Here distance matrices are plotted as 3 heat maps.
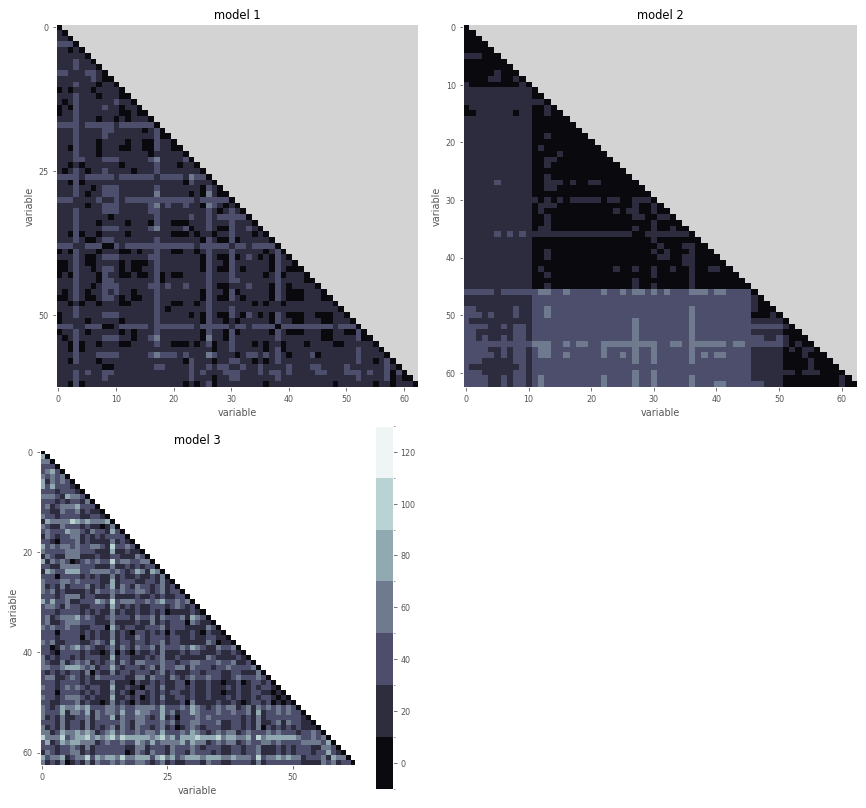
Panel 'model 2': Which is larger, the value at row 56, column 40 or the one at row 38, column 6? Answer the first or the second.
the first
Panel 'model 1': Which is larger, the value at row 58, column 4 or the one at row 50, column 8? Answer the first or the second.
the second
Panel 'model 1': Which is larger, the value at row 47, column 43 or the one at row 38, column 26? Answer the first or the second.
the second
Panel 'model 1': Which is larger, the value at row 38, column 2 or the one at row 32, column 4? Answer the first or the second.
the first
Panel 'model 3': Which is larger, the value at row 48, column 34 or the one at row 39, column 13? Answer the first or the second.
the second
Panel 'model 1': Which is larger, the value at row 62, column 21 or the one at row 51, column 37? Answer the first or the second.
the first
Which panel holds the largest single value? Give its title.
model 3
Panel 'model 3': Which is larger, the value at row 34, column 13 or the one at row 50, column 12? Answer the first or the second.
the first
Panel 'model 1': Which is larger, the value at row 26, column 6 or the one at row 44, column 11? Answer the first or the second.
the first
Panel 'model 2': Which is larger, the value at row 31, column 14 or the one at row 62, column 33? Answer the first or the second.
the second
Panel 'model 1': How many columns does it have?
63
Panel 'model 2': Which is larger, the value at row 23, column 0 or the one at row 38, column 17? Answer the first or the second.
the first
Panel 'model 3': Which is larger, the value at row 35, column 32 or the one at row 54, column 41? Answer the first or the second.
the second
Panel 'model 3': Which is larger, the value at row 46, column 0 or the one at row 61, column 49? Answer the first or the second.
the second
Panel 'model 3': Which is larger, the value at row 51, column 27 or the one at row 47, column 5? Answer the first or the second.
the second
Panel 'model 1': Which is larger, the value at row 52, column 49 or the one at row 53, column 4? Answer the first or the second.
the first
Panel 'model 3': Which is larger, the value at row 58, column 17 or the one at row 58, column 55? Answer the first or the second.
the second
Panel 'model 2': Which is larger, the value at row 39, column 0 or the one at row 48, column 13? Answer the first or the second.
the second
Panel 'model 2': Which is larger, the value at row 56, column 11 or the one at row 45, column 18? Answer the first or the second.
the first
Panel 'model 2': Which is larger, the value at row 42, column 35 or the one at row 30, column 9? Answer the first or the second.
the second
